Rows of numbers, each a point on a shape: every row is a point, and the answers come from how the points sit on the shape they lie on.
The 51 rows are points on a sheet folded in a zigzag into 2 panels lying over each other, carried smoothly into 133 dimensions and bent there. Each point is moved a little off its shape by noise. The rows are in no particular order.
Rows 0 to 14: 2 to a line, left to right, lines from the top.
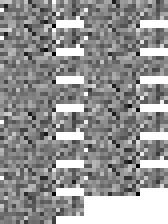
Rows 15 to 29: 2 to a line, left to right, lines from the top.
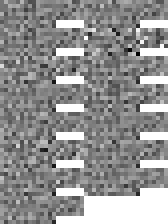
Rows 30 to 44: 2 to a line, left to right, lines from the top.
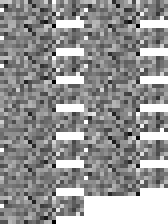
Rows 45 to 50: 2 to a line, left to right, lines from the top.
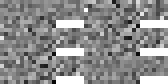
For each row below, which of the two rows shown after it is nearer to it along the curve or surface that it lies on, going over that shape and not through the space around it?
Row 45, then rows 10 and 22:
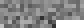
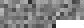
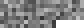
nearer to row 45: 22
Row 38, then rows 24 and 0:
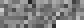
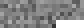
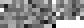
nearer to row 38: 24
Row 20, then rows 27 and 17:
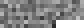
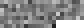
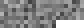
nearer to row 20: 27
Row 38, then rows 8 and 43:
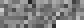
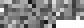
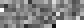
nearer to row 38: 8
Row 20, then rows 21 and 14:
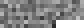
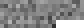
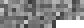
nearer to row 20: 14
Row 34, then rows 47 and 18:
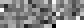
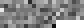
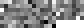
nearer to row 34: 18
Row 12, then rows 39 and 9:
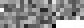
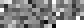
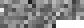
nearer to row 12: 39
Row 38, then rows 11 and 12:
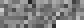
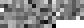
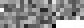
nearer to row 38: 11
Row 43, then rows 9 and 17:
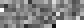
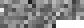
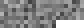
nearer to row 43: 9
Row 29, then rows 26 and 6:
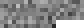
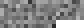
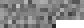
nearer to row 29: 6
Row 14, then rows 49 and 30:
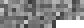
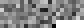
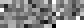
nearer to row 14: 30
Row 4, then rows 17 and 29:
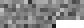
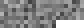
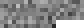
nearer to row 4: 29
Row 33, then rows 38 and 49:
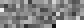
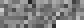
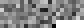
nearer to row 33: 49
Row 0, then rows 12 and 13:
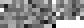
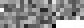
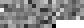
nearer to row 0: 12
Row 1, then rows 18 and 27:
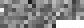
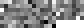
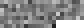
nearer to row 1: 18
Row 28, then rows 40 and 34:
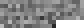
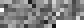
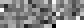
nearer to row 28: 34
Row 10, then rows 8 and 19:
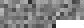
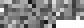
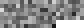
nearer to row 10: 8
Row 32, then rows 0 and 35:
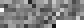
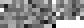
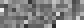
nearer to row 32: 0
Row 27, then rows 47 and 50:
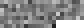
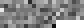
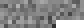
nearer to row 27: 47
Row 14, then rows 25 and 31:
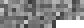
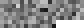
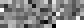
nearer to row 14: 31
